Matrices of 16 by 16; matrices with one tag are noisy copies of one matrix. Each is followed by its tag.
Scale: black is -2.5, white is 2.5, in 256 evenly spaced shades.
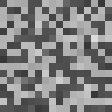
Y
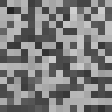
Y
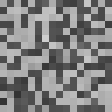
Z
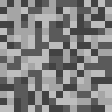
Z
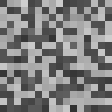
Y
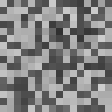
Z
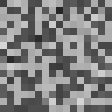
Y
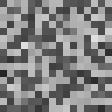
Y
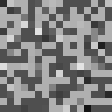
Y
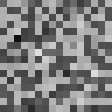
Y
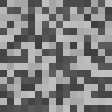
Y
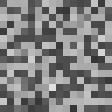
Y
